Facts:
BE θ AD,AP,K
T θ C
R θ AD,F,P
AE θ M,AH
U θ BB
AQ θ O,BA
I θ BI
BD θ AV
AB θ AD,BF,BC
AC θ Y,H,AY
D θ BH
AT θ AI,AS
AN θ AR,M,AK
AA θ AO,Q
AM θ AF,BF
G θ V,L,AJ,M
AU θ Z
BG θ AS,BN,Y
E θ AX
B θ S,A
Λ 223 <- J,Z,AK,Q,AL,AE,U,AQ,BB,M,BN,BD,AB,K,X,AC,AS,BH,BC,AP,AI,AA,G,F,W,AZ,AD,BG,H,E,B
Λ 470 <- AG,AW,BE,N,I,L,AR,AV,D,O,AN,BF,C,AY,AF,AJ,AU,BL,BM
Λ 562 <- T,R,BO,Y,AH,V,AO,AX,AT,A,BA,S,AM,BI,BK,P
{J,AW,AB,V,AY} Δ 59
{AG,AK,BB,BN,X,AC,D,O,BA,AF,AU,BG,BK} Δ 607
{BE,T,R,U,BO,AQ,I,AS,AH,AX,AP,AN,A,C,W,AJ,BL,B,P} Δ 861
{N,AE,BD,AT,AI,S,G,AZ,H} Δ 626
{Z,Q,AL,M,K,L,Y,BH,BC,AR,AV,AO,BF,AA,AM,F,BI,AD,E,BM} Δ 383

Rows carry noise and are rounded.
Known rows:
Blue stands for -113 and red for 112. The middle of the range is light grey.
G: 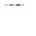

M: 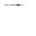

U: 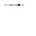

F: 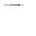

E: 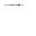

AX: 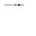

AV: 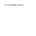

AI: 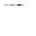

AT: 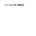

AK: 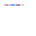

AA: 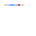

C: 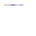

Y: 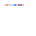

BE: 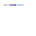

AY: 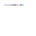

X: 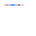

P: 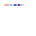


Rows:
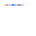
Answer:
BN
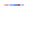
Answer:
AD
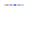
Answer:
AF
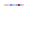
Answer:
AZ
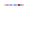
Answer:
S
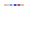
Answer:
R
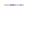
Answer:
N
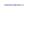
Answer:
O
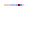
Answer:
AS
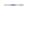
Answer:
BL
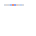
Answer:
AW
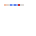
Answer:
AB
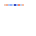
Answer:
AM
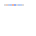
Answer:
BM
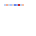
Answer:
V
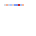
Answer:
AH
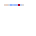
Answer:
J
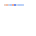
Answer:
BF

